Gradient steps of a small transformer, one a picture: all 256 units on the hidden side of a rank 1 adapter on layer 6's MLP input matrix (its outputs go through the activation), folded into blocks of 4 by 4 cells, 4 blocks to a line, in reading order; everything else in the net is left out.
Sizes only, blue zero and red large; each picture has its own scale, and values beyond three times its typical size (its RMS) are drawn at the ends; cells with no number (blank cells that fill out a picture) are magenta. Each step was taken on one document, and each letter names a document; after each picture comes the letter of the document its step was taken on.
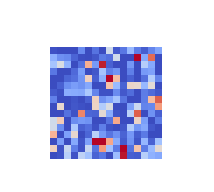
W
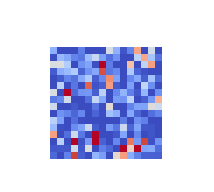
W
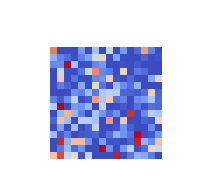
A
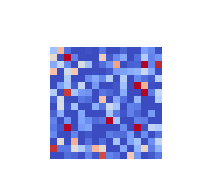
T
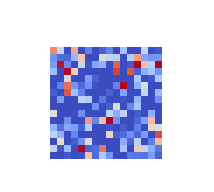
T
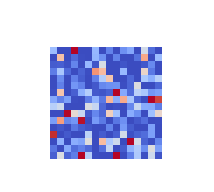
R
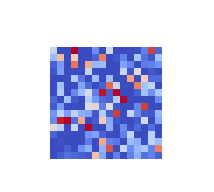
R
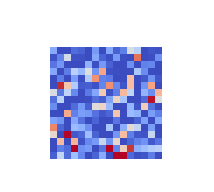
W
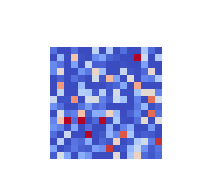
R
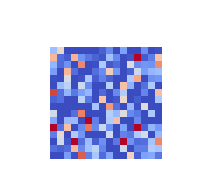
T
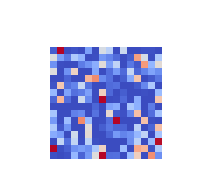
T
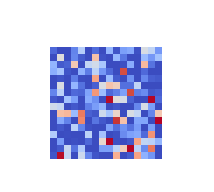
R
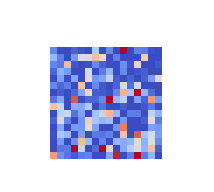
A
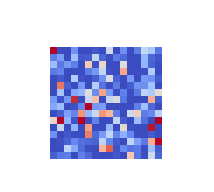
R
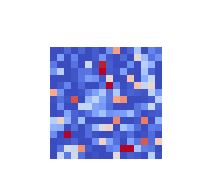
W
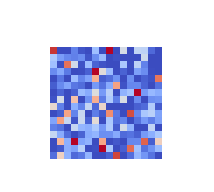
A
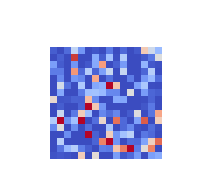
R
